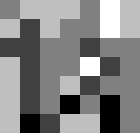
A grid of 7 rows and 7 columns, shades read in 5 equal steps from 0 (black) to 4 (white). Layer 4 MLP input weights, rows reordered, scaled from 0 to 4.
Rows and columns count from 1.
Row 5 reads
3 1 2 3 1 2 2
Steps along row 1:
up same same down up down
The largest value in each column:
3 3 3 3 4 4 3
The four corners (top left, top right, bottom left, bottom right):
2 3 3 2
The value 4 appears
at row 1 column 6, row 2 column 6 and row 4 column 5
